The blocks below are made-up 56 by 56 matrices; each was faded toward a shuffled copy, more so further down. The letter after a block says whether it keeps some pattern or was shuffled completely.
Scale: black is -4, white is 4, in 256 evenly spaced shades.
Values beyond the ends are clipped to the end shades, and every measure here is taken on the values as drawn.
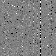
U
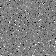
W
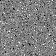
W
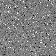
W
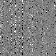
U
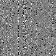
U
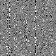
U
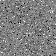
W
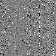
U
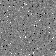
W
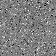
W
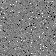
W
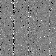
U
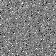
W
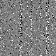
U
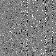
U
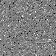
W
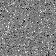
W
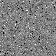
W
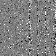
U
